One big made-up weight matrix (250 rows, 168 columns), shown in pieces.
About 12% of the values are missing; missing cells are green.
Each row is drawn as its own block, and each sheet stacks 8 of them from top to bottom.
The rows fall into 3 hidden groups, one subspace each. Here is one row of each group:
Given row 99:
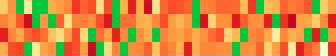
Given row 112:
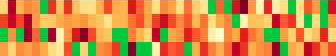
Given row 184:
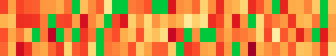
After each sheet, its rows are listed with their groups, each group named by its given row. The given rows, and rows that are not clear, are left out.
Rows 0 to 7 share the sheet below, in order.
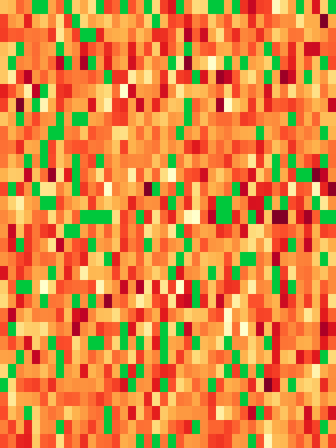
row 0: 112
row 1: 99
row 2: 112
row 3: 184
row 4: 112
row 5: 99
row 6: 99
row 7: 99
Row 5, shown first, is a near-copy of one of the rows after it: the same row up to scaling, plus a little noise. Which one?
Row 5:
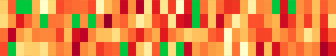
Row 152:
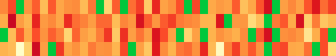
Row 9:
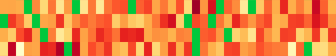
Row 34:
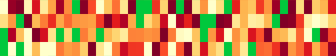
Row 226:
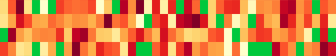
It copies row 226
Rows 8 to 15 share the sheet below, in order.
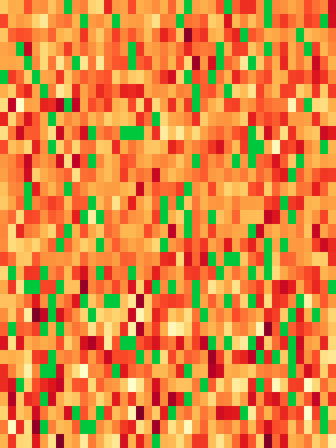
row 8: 112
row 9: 99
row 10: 184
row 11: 99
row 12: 112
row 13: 99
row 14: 112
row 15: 99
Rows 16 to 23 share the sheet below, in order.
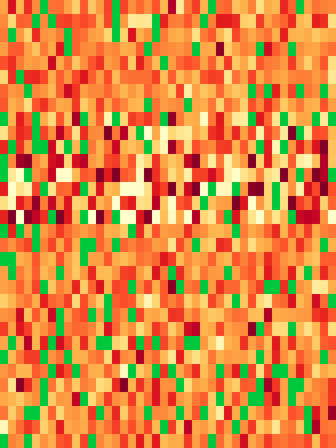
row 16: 99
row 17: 112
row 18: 184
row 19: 99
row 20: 99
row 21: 184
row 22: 99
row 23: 112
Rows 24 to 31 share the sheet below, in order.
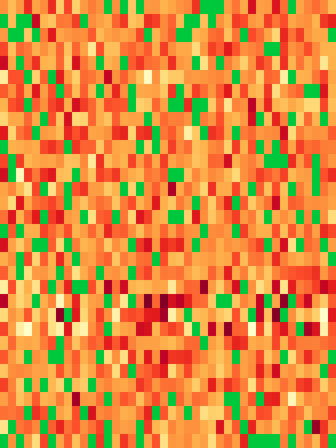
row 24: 184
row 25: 184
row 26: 184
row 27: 99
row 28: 184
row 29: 184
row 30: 184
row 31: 112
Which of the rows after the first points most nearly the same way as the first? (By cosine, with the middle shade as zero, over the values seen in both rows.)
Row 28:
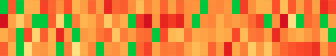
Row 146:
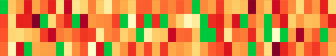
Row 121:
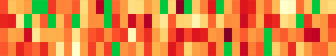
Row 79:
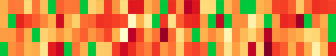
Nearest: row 121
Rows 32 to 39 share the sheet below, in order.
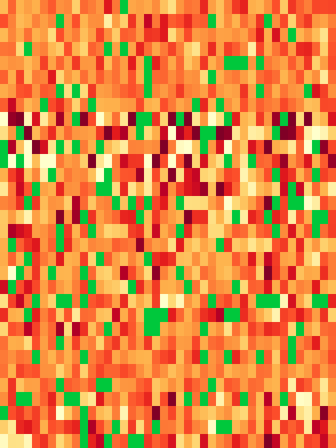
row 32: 184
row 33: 112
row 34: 99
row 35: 99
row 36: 99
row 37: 184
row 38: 99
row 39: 112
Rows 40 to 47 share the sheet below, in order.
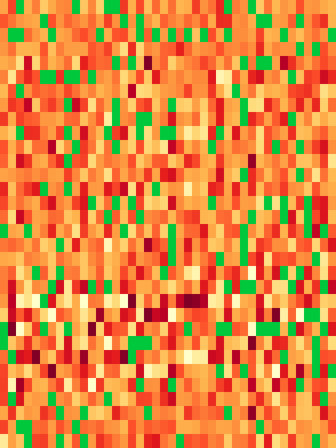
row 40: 99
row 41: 99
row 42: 184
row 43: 184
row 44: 184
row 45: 184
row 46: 184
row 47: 112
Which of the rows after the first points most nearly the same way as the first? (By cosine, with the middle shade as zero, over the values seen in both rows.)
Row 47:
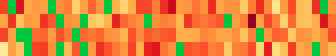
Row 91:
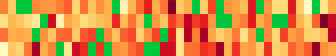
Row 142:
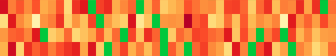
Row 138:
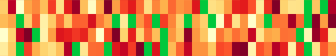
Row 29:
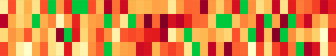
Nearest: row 91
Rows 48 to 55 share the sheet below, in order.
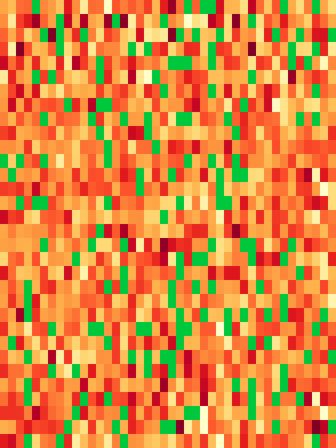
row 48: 184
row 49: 184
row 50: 99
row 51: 112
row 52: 184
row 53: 112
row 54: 112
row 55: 112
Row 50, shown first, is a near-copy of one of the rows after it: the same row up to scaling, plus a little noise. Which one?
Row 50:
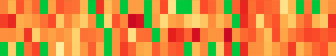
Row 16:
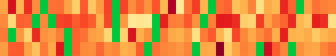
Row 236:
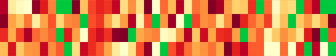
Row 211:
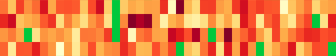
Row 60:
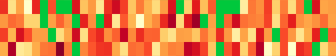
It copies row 211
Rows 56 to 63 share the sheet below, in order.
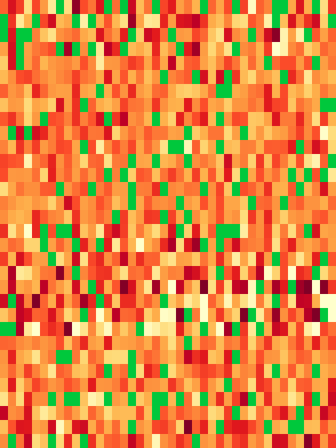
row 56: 184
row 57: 99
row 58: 112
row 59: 112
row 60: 99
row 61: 112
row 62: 184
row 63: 112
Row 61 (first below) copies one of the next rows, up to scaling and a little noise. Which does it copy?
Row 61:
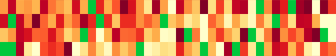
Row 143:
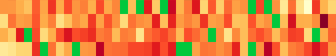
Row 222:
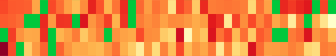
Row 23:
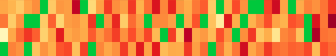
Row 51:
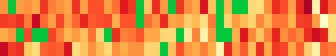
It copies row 51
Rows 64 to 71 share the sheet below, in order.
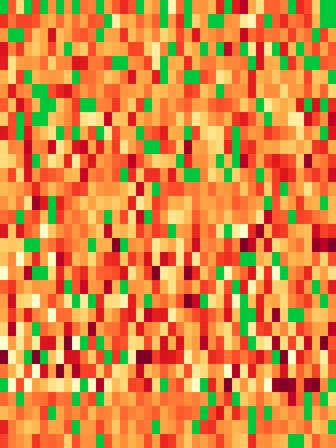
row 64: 112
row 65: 99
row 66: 112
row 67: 99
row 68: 112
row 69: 184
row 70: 184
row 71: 112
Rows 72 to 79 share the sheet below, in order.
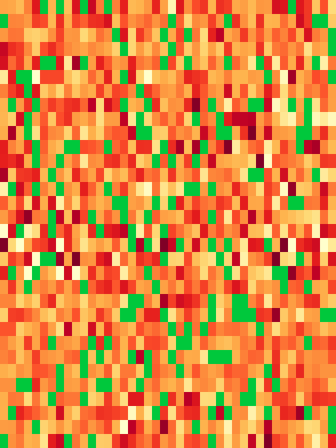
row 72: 112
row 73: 184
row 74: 99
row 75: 184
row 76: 184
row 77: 184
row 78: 99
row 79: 99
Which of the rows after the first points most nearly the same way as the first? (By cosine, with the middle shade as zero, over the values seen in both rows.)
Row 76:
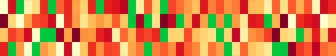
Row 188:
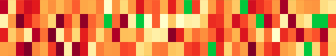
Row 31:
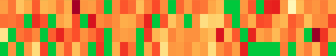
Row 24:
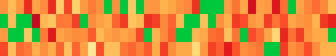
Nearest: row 31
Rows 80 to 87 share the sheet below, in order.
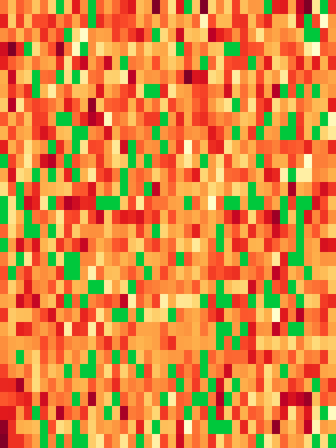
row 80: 112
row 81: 184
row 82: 112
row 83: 112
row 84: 184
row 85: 184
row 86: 99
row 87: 112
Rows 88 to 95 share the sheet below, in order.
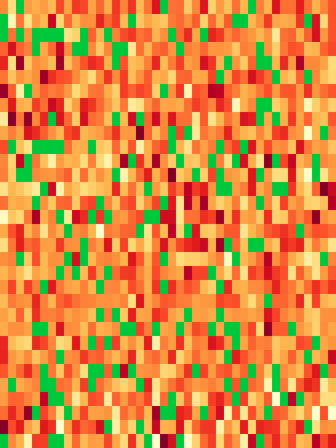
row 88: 112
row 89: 112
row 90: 99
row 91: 112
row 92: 99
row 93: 99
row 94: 99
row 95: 112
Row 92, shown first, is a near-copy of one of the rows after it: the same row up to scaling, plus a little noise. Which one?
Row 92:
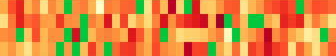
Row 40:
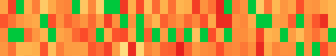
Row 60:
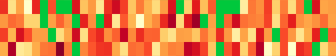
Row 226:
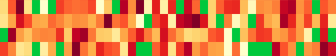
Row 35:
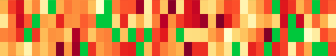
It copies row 35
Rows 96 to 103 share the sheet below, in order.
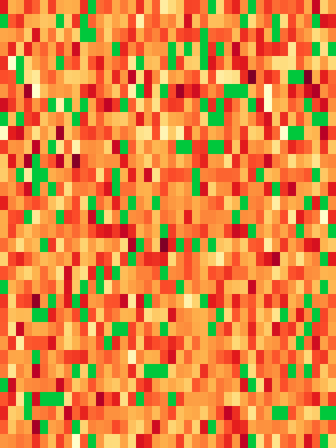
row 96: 184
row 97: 99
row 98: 184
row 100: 184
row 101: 184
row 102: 99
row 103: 99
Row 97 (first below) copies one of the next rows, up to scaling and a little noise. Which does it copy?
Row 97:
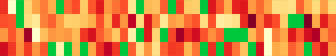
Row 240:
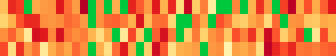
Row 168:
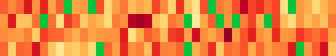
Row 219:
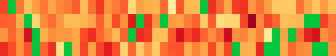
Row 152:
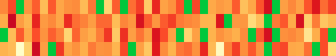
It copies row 219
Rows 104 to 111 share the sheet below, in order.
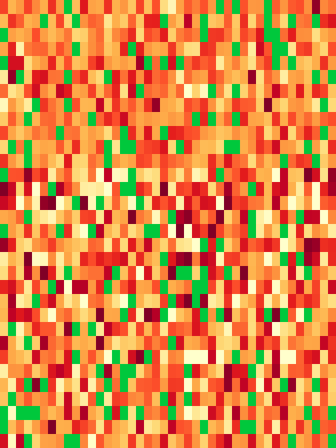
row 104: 184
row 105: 112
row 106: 184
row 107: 112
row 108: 99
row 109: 184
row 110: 99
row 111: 184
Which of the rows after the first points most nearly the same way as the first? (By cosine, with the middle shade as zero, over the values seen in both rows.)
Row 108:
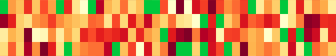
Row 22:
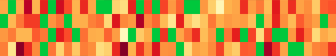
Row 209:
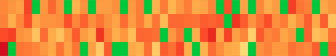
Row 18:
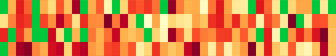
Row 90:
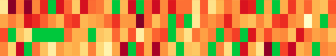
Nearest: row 209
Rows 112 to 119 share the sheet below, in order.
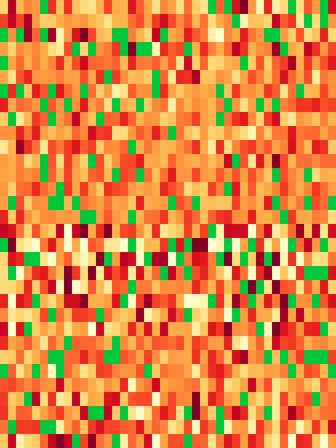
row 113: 99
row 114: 112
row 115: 184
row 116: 184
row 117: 184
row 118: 112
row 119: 99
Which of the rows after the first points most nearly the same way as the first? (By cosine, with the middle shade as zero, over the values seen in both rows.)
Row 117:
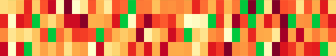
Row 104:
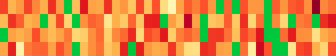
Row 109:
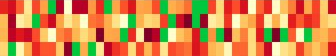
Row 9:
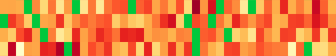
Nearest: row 9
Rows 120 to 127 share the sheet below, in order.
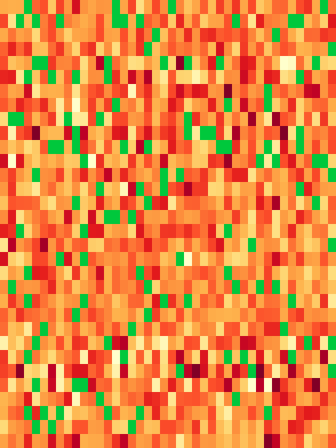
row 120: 112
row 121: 99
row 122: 184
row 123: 184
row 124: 112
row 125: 112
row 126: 112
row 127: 99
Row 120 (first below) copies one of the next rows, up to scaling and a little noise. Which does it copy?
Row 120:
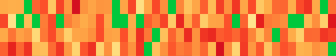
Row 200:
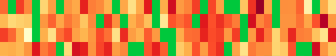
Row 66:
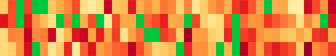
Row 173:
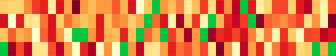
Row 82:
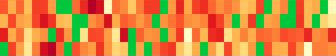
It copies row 173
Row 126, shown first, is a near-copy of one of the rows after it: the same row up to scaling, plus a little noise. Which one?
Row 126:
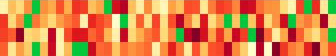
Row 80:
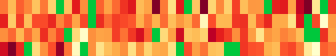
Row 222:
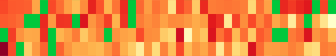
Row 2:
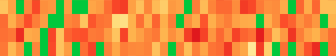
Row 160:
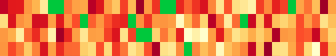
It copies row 2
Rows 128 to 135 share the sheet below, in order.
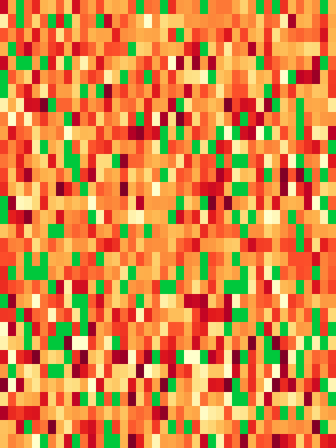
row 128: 184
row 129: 99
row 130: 99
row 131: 112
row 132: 99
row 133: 184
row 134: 184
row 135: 112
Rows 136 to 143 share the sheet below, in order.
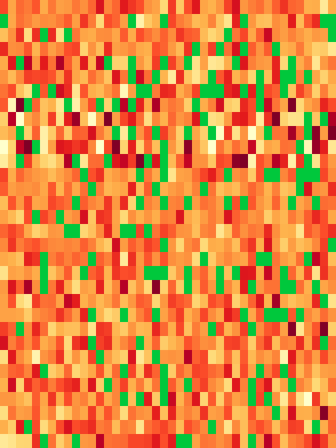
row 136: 184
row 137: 99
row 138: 112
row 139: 99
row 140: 112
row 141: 99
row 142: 184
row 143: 112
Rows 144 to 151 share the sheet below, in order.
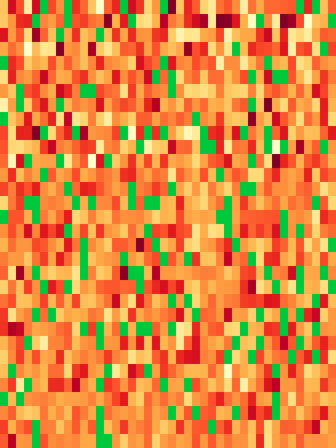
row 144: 99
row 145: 112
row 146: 184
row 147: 112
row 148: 99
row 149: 99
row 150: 99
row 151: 99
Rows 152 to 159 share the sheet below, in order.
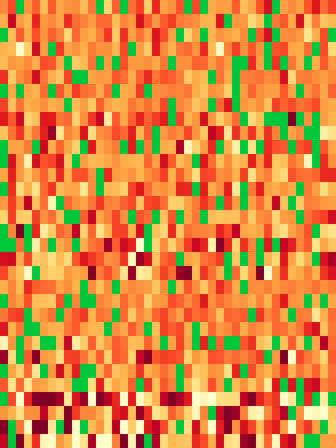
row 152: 99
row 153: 184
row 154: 112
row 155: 184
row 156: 99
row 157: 112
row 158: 184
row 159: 99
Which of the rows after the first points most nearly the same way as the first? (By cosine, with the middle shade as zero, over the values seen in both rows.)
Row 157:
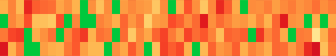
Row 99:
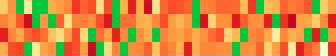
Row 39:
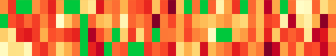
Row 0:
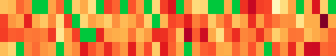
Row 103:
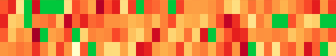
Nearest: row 0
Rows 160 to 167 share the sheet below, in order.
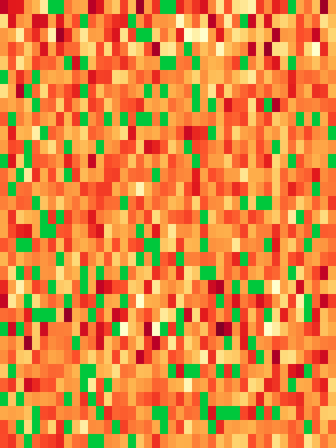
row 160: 112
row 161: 112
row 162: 184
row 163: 99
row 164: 99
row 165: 99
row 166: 99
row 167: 112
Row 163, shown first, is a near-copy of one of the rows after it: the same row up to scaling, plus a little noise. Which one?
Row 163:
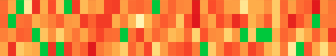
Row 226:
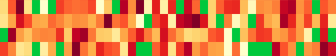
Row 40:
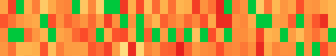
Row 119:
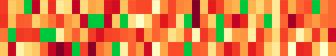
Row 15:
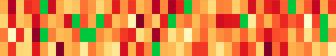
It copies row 119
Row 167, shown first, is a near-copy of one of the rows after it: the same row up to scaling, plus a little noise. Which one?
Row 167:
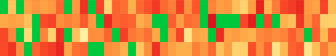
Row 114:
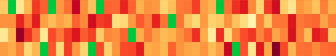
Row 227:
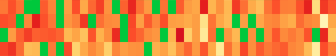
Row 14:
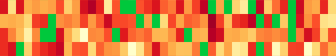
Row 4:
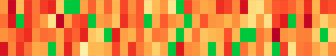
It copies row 14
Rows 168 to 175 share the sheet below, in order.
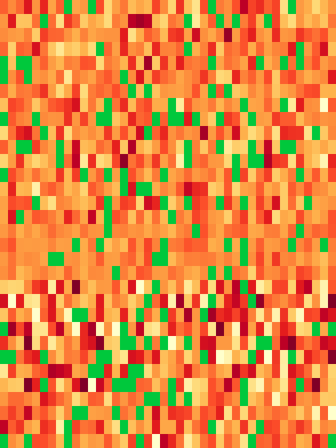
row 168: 99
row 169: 99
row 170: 99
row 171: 184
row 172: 184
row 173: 112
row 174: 99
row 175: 112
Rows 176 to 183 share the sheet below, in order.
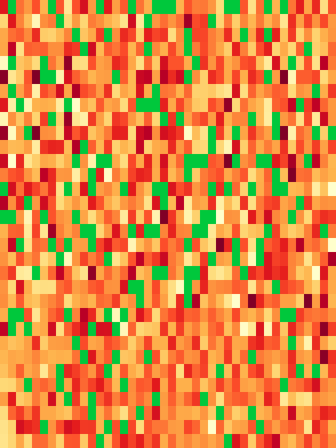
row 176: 184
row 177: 184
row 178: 184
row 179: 112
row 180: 99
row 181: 99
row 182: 112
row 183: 112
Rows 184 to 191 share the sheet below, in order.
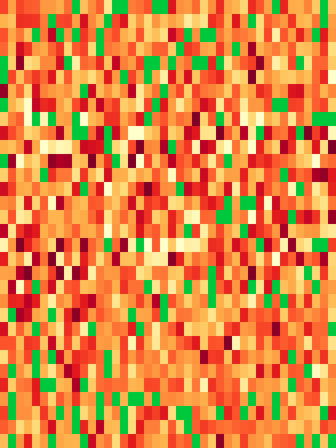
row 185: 112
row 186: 99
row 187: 184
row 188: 184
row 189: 112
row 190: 112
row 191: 112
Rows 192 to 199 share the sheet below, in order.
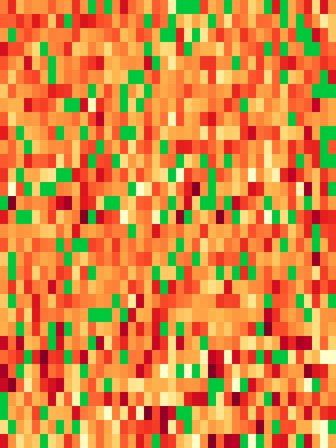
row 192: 112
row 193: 99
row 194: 99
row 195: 99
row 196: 112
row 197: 99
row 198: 112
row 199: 184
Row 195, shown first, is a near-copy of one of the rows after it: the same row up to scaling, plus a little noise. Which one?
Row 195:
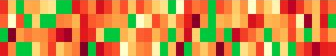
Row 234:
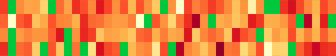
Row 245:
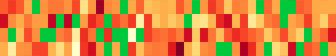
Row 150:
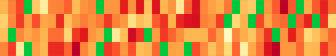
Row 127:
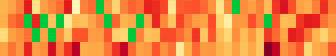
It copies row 234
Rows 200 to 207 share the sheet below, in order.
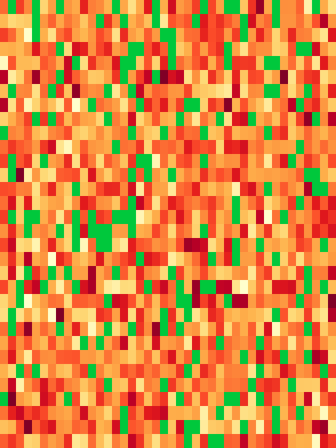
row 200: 112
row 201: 184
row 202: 112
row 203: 99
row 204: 184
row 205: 112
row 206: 99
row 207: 112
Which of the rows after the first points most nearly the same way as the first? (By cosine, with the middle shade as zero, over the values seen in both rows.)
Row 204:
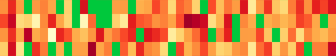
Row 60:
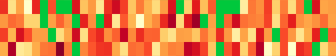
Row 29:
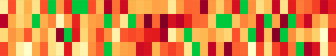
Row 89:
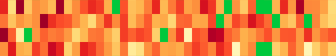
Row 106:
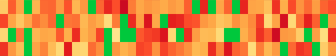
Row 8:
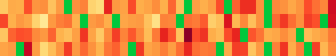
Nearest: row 29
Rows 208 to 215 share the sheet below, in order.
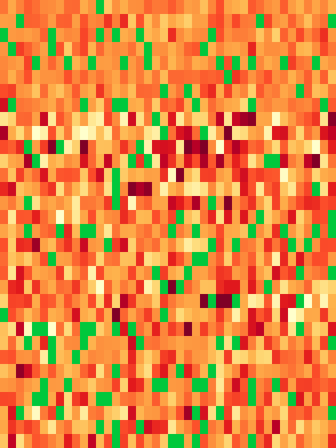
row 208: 184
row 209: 112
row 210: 112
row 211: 99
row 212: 184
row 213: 99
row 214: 112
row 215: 184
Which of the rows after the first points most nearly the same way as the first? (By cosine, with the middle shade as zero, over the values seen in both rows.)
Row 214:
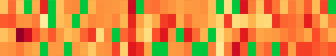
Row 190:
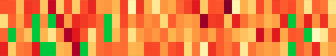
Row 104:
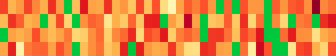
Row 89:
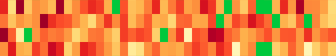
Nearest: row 104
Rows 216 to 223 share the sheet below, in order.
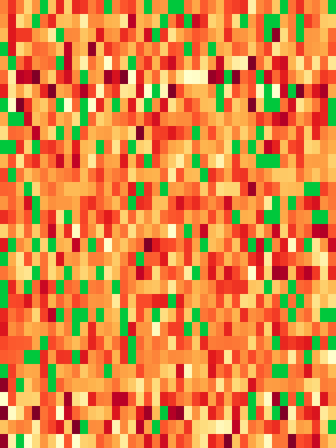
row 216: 184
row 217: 184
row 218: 99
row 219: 99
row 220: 184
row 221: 112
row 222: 112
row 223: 184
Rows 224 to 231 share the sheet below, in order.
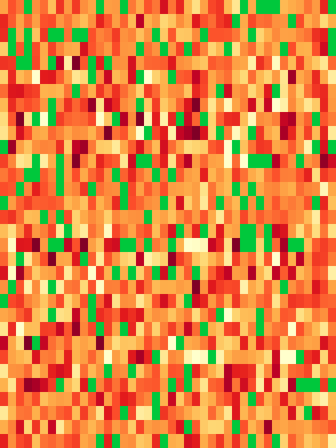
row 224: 184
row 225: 184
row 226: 99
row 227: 112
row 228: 184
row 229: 99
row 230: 99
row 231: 184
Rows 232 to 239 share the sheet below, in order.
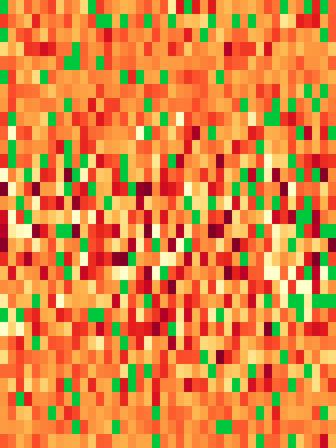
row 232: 99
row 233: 184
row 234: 99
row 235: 184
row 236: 99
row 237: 112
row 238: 99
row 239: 99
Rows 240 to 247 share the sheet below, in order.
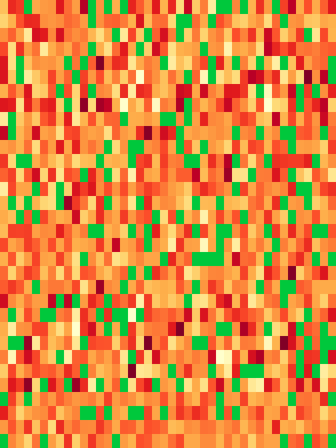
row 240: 99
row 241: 99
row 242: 184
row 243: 112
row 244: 99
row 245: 99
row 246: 99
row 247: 184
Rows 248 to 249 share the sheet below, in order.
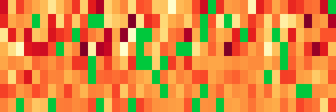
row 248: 99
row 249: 99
